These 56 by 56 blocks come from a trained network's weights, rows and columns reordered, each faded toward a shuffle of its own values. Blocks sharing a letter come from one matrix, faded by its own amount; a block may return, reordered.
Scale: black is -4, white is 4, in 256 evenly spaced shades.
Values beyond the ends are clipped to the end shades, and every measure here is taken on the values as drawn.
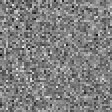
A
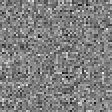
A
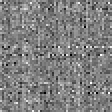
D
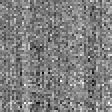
D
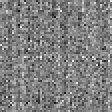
D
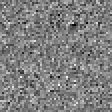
A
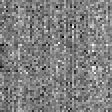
D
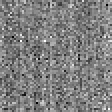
D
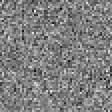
A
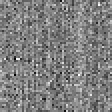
D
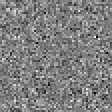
A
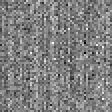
D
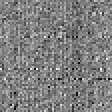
D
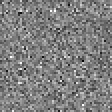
A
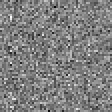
A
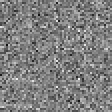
A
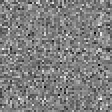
A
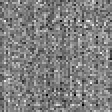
D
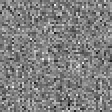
A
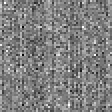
D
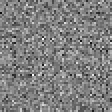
A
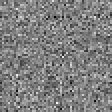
A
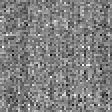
D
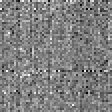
D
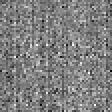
D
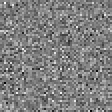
A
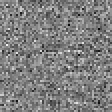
A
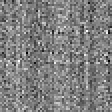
D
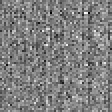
D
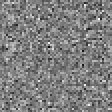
A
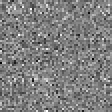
A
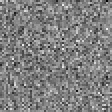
A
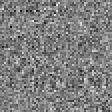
A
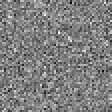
A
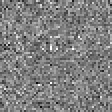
A
